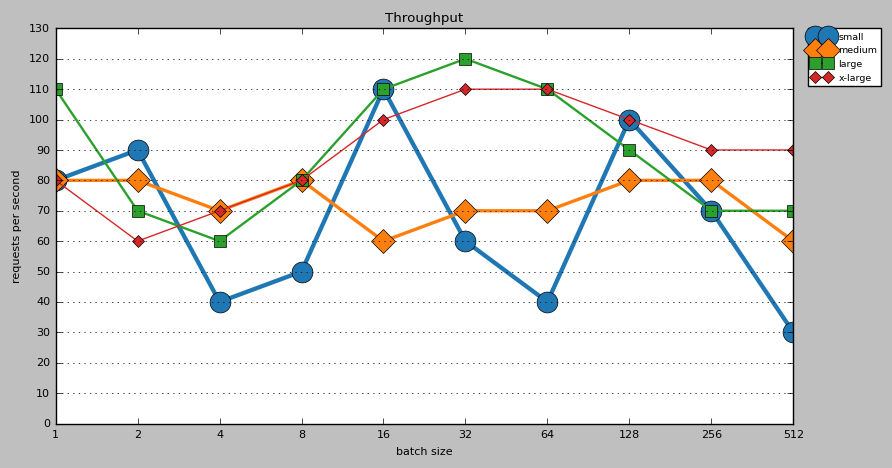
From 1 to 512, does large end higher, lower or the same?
lower
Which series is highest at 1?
large
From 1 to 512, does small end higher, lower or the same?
lower
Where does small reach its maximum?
16
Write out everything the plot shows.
Title: Throughput
x-axis: batch size, ticks 1 2 4 8 16 32 64 128 256 512
y-axis: requests per second, ticks 0 10 20 30 40 50 60 70 80 90 100 110 120 130
Legend: small, medium, large, x-large
Values:
small: 80 90 40 50 110 60 40 100 70 30
medium: 80 80 70 80 60 70 70 80 80 60
large: 110 70 60 80 110 120 110 90 70 70
x-large: 80 60 70 80 100 110 110 100 90 90
